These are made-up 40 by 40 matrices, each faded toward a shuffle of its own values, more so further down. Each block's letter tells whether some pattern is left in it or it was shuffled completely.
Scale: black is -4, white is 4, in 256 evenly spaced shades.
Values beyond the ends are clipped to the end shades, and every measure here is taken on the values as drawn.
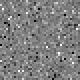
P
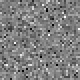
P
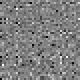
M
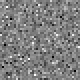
P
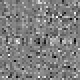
M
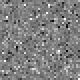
P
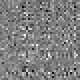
M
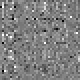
M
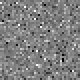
P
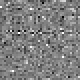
M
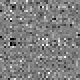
M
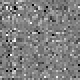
M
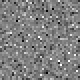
P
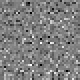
M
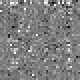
M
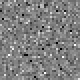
P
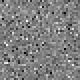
P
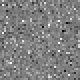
P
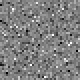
P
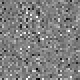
M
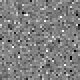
P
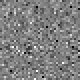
M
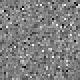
P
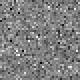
P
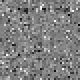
M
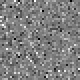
P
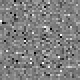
M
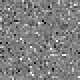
P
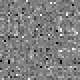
M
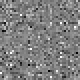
M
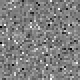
P
